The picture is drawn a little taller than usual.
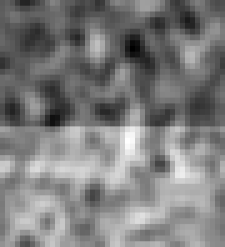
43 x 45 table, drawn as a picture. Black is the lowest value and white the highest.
Seam: horizontal, 50% of the way down, the bottom part higher. Grain: blotchy. Average level on the scale: 50%. Lone odd cells: none.
